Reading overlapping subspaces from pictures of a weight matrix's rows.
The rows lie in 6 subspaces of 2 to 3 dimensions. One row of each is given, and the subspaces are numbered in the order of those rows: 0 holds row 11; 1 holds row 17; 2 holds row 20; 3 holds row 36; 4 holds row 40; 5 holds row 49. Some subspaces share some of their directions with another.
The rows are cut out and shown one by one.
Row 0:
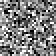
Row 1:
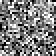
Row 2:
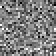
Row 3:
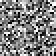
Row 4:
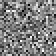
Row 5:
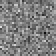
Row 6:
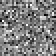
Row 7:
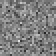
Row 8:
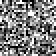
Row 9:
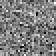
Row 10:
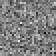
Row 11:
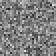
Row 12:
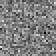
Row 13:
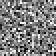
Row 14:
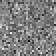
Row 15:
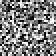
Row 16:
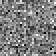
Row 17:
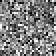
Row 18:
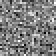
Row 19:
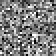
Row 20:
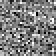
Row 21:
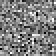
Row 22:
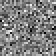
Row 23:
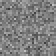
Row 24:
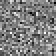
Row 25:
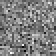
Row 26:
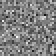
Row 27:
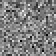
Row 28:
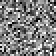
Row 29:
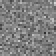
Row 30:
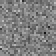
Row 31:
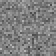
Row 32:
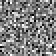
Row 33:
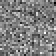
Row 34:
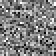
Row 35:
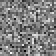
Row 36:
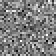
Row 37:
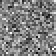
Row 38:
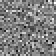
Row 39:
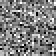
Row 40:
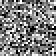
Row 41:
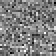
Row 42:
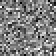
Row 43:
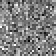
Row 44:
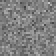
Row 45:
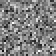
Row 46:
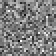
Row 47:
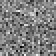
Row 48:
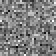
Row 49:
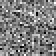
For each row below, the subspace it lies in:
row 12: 1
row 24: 2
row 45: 0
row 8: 4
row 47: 5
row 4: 3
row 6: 4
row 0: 2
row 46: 3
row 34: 0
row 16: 4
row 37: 1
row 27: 3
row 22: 4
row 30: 1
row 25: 2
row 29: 5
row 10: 3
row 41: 2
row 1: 1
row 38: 3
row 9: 5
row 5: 1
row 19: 0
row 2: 2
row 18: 4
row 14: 1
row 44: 2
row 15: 5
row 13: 1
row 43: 1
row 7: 3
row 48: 4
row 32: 4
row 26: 4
